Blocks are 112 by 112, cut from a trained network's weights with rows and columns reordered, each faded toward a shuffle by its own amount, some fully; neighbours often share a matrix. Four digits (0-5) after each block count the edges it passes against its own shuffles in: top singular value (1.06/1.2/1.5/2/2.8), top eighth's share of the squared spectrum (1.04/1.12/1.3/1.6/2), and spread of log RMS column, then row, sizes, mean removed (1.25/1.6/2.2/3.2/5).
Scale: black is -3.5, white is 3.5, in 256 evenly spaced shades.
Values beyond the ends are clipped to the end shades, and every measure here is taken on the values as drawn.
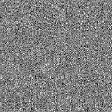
3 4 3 3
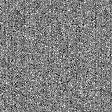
2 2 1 1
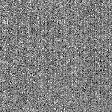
3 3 1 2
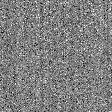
2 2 0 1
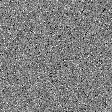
0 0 0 0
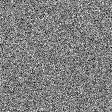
1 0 0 0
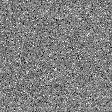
0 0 0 0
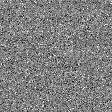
0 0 0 0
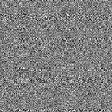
4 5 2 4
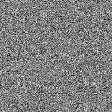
3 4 1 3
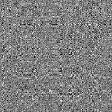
4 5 3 3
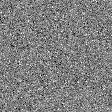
0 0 0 0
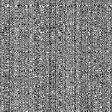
4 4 2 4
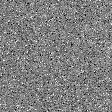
0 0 0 0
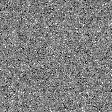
1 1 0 0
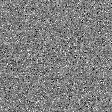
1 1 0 0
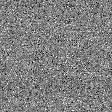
1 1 0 0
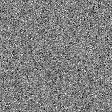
2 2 0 1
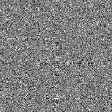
3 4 2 2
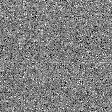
1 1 1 0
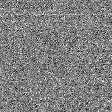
2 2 1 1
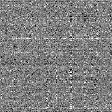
3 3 3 2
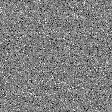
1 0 0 0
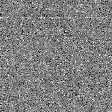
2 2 1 0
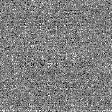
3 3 2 1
